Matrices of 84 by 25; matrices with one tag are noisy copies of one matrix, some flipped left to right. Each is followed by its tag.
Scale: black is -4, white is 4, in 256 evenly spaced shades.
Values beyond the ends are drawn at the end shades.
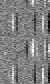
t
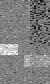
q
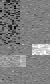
q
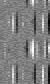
t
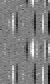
t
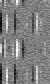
t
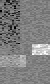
q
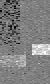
q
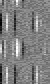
t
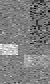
q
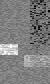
q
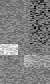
q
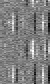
t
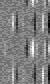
t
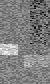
q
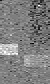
q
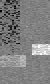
q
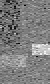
q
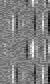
t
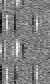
t
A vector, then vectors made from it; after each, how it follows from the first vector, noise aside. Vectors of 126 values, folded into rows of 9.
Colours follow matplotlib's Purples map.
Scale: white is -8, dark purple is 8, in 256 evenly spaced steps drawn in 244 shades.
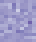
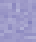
shrunk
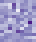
scaled up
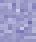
copied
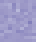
shrunk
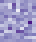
scaled up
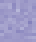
shrunk
